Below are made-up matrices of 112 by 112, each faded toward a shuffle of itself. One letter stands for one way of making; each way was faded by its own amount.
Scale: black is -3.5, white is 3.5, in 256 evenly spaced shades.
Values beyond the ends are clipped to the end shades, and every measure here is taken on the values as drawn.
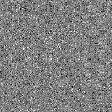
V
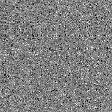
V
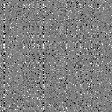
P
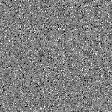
V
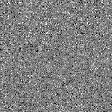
V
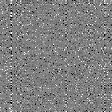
P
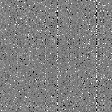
P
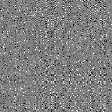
P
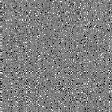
P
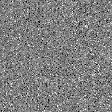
V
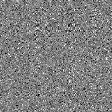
V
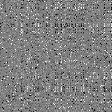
P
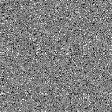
V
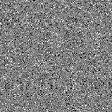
V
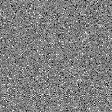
V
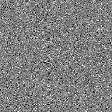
V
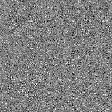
V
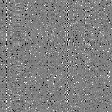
P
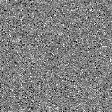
V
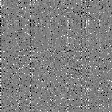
P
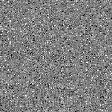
V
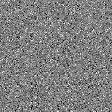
V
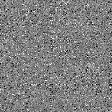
V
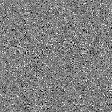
V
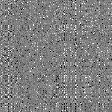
P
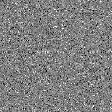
V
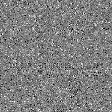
V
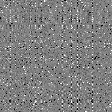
P
